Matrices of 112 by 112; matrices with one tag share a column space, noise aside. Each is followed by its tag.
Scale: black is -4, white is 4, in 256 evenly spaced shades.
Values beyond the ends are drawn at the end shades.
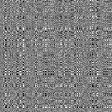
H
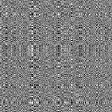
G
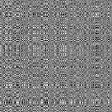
G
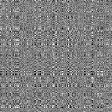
H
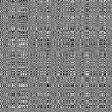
H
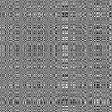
G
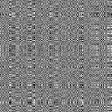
G
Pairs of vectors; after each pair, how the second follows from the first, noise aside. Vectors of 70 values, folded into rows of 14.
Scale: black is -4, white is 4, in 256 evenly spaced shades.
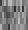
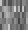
negated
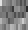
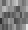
reversed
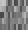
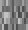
wrapped around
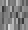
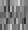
reversed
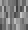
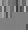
partly zeroed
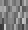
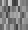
wrapped around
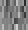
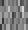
wrapped around
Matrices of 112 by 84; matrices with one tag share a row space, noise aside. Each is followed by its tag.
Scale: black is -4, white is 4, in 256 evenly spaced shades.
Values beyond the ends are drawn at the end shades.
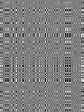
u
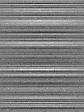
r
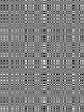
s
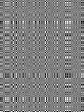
u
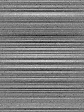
r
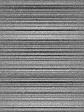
r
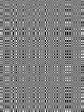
u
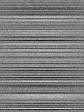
r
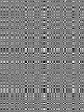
s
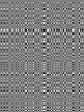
s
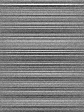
r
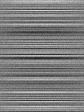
r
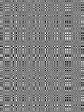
u
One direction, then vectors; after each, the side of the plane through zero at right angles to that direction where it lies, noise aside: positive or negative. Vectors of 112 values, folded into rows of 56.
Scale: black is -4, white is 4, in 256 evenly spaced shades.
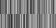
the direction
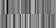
negative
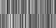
negative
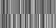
negative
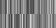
positive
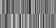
negative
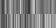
negative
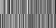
negative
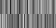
positive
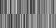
positive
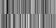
negative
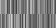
negative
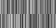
negative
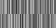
negative
